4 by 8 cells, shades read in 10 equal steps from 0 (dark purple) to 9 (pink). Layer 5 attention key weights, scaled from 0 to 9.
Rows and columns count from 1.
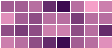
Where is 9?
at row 1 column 7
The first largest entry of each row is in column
7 1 4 8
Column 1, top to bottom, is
5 8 4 7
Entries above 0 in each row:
7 8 8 7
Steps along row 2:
down down up same down up same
